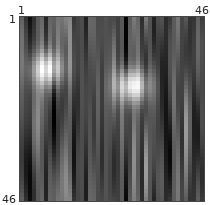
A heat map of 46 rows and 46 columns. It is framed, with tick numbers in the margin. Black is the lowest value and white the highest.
There are two bumps. On average the colour sits 30% of the way up the scale. The grain runs up and down. The values are skewed, with a long tail toward high values. The top right is the calmest part.
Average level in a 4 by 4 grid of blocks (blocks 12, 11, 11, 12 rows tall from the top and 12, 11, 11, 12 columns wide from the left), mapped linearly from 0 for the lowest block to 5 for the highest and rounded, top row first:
2110 | 3150 | 0010 | 1010
